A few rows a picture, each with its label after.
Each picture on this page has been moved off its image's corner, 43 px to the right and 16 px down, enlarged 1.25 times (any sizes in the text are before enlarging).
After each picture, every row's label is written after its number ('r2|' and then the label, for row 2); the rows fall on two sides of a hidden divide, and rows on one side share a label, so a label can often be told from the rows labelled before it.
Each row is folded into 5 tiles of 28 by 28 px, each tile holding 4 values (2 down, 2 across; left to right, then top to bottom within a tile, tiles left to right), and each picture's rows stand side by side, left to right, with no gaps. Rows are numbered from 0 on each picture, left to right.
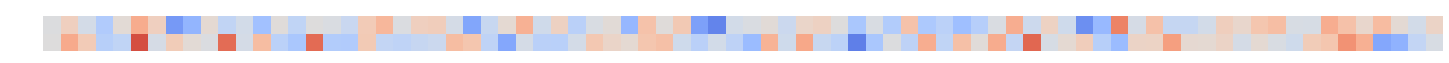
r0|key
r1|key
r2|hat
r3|key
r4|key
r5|key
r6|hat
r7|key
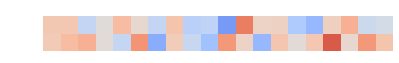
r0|key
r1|hat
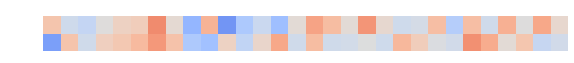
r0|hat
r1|key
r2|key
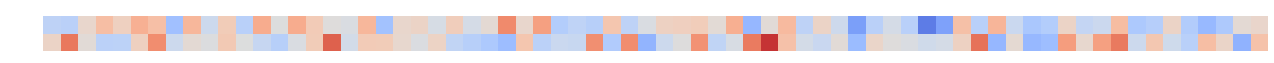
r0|key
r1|key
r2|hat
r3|hat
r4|key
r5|key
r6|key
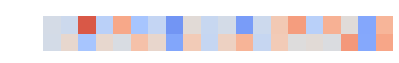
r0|key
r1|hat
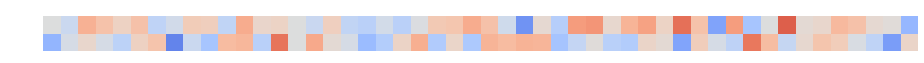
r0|key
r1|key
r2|key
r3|hat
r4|key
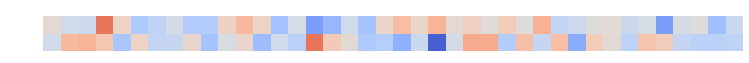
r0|key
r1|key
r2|hat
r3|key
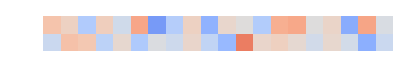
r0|key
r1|key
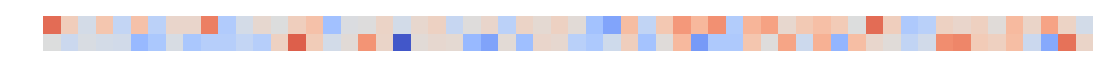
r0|hat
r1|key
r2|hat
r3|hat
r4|hat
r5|key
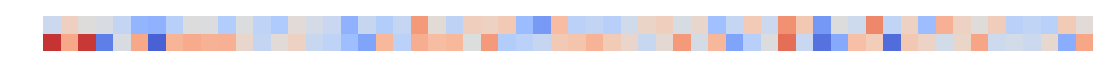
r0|key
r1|key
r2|key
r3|key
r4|hat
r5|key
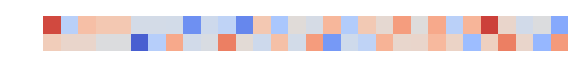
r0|hat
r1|key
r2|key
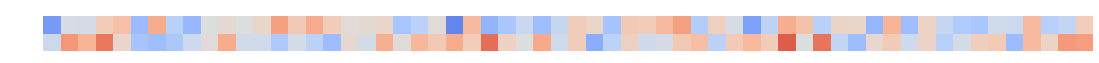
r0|key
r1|hat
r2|key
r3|hat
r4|key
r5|hat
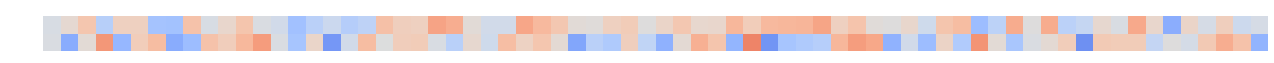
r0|key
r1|key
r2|hat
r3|hat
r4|hat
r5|hat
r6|hat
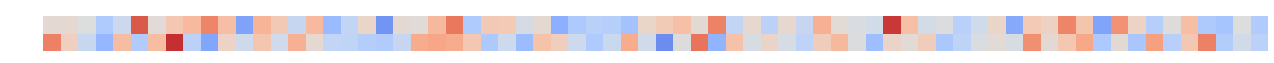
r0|hat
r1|key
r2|key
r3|hat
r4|key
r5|hat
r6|key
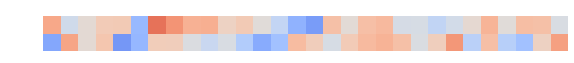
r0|hat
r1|hat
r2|key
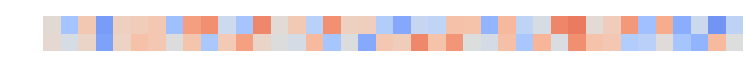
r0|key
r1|key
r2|key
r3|key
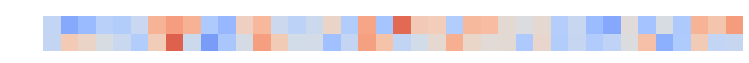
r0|hat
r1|key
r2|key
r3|hat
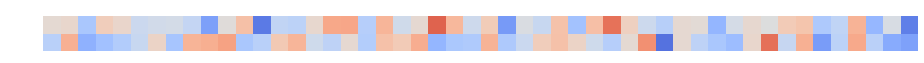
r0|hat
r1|hat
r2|key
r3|hat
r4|key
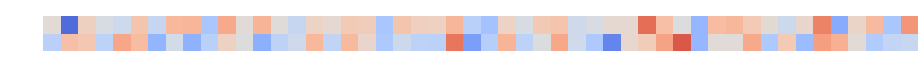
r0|key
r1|hat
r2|hat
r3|key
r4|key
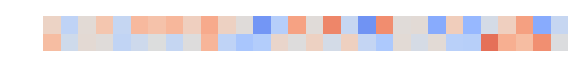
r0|hat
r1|hat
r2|hat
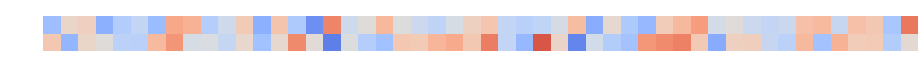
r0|hat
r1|hat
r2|key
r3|hat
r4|hat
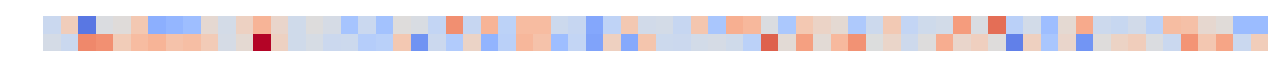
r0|key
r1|key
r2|hat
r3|hat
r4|key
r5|key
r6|key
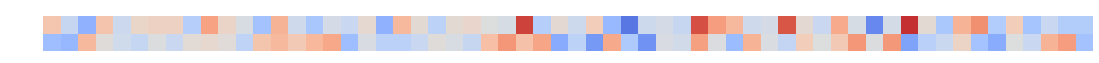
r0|hat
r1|key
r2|hat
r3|hat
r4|key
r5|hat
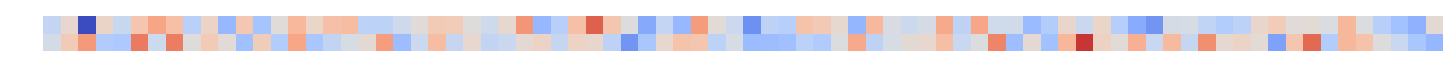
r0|hat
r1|hat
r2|hat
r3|hat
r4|hat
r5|key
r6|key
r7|key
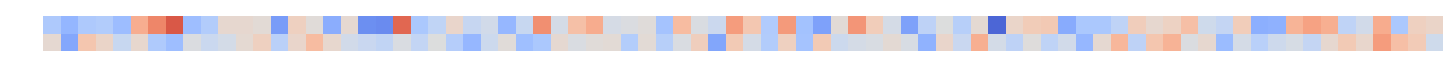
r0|hat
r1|key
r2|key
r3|hat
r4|hat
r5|hat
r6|key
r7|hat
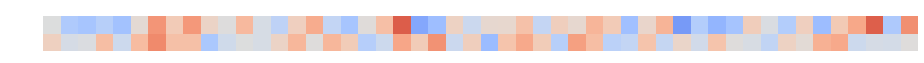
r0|hat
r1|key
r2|hat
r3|key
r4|hat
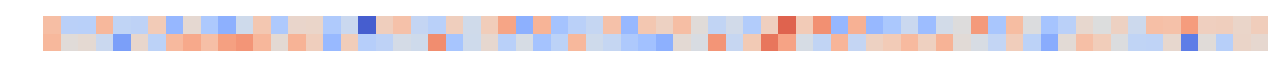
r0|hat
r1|key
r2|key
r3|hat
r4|key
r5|key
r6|hat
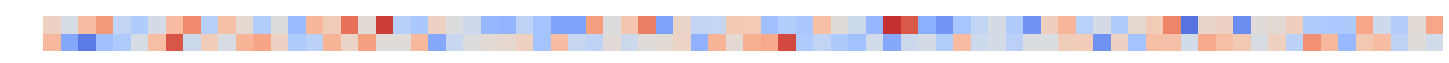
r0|hat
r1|hat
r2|key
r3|key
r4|key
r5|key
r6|hat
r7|key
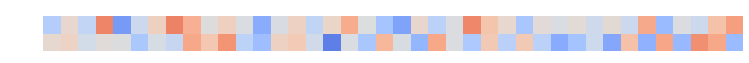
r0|hat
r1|hat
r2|key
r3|hat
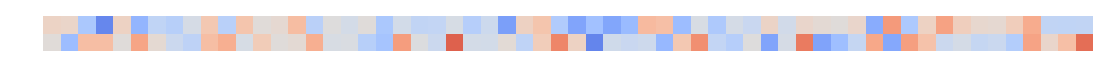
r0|key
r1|key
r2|key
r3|hat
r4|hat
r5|hat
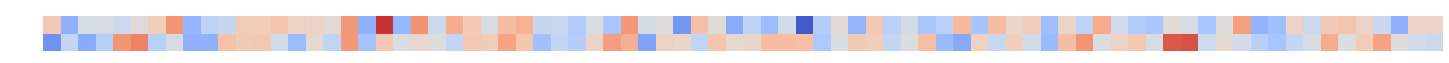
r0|hat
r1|hat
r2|hat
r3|key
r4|key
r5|key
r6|key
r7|key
